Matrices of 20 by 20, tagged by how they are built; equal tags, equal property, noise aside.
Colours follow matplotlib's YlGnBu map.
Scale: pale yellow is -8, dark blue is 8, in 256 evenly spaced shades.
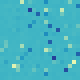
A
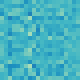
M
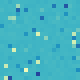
A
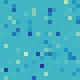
A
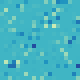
A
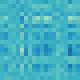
M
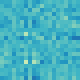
M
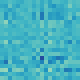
M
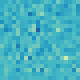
M
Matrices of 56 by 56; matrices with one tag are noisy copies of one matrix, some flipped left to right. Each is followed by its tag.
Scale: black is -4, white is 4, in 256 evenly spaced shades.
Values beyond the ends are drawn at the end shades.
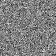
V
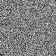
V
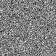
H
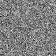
V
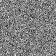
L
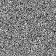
H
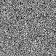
H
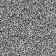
H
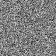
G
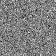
L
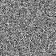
V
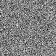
H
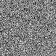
H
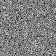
H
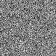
H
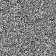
G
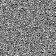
V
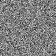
V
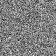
G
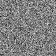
V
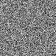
V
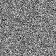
G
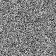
G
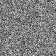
G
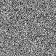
H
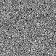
H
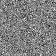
L
